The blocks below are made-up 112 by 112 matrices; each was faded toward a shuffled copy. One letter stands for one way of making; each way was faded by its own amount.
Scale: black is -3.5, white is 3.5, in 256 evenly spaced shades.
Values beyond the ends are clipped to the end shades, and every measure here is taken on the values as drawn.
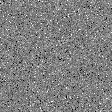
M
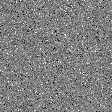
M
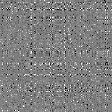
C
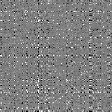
C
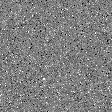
M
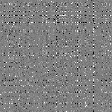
C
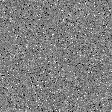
M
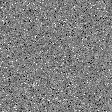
M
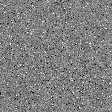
M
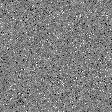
M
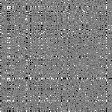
C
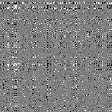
C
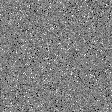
M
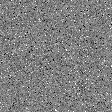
M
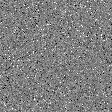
M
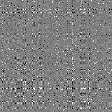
C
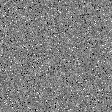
M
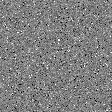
M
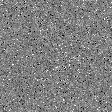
M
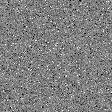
M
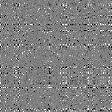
C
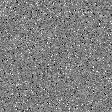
M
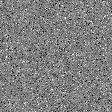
M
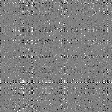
C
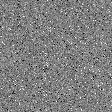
M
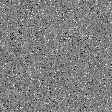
M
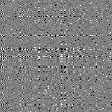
C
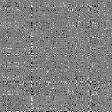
C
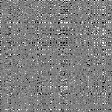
C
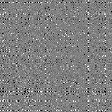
C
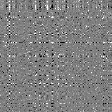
C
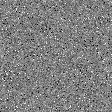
M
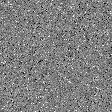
M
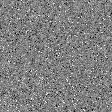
M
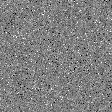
M
